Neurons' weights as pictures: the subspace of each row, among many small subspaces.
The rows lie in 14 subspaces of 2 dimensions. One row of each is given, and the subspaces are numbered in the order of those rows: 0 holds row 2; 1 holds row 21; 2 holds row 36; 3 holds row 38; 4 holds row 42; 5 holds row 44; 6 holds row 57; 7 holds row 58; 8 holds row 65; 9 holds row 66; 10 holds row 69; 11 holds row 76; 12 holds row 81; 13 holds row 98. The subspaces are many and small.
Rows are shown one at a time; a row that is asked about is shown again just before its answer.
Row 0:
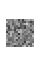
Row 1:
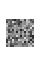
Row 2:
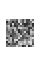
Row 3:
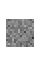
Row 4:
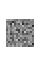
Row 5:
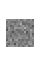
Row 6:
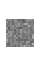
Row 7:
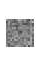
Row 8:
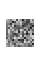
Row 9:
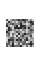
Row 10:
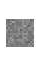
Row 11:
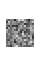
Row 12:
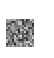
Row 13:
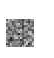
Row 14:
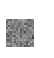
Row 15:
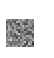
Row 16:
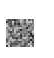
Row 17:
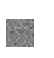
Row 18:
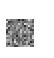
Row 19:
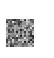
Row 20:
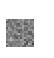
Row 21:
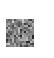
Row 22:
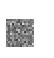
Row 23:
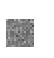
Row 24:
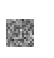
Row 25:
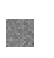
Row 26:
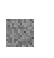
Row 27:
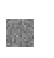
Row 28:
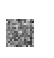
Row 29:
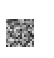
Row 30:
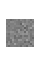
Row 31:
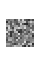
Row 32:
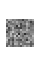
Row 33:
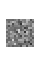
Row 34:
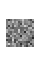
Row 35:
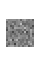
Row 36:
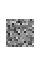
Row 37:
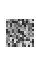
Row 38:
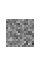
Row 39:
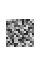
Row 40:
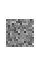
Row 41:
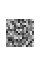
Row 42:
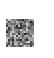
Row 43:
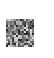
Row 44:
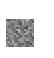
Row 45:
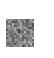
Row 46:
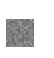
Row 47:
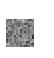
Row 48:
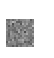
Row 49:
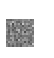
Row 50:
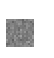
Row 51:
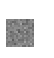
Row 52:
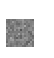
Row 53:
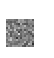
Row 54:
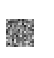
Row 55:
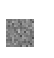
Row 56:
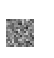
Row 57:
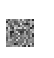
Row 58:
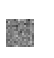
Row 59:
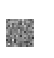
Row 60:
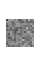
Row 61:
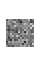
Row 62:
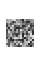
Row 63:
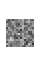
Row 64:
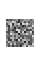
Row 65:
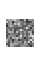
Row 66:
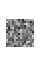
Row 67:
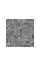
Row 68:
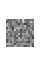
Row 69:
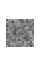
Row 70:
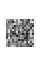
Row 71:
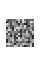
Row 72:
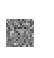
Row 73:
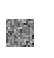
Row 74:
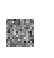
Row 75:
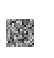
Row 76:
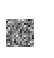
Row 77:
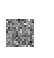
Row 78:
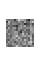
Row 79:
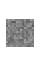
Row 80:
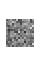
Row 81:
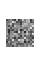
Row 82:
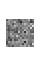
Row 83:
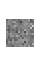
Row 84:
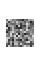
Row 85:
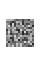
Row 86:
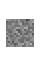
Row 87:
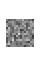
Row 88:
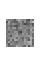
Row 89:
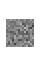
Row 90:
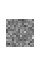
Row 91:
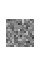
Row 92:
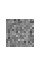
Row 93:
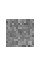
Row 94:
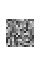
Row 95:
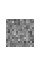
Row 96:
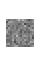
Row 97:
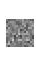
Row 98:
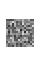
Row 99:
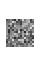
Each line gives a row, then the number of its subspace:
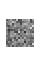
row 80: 12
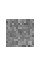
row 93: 0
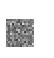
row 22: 13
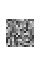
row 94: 4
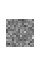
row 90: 0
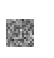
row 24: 12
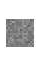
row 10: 2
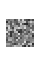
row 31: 9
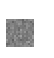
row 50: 9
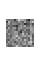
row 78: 7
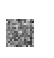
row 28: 7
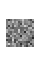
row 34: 0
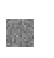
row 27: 11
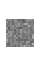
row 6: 1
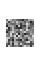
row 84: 4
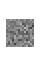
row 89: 6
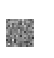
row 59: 11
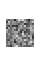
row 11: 7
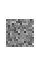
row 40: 2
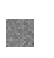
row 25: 3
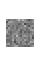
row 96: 11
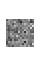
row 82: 8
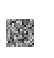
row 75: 2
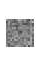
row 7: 7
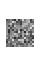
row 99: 12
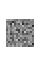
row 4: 13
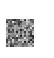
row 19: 8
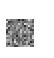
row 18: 11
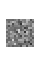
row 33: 9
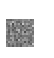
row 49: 13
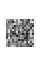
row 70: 10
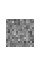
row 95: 10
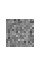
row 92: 10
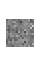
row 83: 8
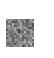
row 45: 1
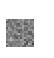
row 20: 3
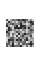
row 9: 4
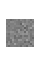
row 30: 6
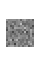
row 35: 4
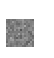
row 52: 2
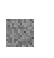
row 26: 0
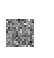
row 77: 11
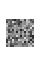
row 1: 8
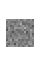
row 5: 4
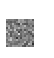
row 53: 2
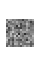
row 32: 4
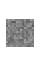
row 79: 3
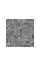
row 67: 1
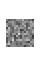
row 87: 6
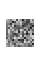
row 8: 12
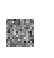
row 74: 10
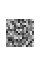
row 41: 13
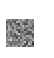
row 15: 3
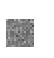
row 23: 10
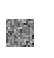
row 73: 1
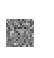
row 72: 6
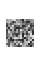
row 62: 12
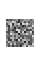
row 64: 13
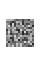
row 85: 13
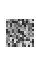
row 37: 7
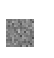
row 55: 1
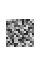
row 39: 5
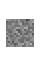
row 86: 5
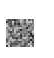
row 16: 8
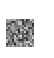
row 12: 9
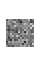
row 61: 8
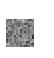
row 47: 1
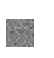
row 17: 6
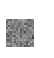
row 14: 0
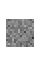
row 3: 0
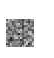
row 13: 3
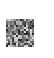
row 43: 4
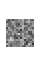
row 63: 3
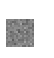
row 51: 9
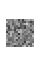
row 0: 9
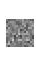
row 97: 6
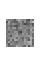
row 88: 7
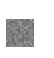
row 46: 9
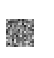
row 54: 11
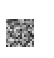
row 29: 12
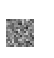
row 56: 5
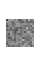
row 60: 10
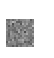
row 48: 2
